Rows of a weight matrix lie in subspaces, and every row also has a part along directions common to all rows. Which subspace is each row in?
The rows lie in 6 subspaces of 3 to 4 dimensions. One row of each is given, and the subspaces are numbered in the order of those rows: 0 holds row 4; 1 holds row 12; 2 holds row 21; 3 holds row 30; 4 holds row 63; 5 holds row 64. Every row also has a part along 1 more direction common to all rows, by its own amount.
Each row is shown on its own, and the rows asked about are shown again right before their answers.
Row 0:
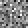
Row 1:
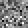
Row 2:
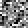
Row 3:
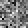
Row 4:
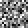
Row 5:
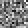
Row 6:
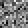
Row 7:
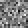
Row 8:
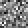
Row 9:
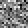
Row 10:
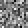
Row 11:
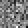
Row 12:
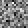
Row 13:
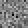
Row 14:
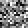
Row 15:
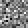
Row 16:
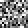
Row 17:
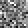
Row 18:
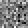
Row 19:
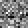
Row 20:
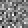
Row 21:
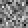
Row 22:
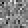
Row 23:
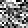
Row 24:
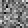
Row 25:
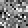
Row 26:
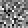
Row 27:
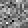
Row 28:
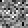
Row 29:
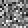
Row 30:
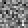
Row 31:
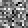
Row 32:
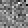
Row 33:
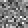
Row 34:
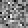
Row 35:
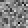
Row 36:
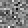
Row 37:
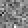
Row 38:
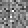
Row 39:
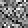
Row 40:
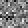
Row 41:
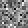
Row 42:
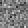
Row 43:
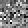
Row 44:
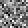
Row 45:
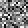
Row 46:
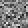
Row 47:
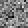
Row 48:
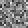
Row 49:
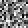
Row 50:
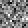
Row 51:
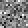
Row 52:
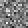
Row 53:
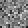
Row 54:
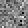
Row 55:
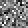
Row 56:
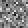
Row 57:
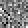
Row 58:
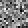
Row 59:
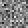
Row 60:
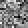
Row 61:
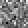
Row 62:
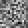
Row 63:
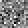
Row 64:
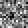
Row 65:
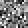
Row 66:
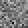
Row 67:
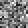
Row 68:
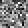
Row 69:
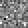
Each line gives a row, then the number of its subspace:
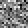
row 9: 4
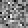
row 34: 3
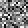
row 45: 0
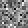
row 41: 4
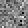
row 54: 4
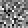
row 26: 4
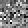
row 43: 5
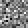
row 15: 0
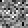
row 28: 3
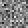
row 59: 3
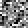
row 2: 4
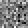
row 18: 2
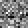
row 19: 5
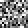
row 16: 0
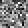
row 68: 3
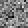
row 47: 5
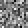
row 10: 1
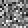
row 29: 1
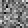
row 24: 0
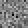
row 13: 1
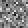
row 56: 0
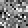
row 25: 1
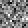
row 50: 2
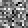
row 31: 3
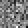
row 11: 2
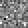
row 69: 2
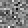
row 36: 3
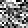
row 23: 4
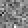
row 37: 4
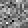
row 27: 5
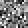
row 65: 1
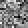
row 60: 4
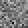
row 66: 2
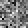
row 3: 2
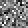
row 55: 1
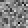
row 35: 0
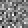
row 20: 1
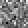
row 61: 2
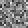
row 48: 5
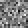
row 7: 0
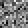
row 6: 0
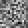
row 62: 3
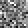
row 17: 2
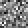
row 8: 1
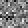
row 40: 5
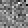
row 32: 3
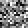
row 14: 5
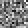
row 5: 5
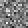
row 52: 0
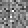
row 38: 3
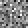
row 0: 3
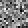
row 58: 5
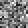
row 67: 2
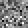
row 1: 4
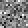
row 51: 1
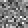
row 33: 4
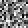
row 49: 1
